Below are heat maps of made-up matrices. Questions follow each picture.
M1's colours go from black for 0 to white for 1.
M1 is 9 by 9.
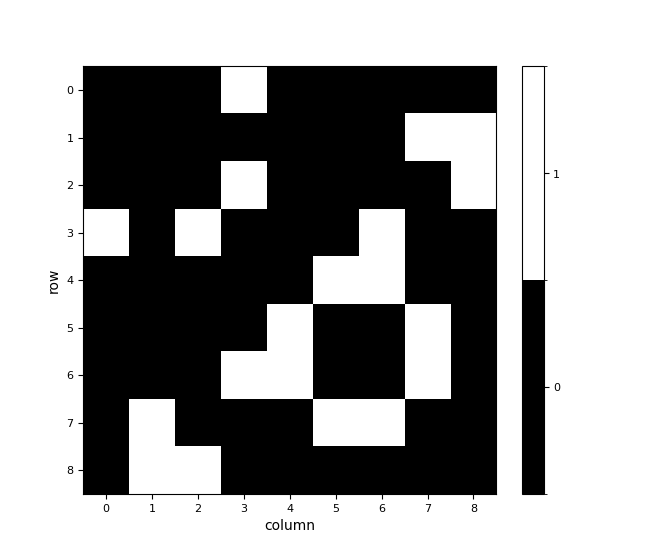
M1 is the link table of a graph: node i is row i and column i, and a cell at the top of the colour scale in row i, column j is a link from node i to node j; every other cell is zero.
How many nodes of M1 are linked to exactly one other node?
1
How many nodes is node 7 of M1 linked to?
3
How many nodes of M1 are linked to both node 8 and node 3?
1
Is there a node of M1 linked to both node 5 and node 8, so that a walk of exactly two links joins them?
no
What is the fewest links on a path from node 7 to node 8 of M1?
2
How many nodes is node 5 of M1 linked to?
2
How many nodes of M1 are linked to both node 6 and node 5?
2
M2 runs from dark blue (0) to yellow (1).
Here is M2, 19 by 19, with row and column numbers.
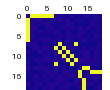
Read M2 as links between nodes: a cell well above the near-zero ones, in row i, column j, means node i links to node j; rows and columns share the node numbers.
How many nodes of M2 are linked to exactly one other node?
10
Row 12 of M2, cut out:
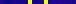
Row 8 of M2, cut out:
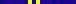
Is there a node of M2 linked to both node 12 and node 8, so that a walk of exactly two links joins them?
yes
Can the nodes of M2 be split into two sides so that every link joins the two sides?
yes
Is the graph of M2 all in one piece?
no
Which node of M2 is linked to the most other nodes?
node 0
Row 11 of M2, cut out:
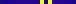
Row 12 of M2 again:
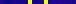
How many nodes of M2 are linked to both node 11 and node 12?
0
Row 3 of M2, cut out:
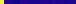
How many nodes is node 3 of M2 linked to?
1
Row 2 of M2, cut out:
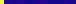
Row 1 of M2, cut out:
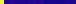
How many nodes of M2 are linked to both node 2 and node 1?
1
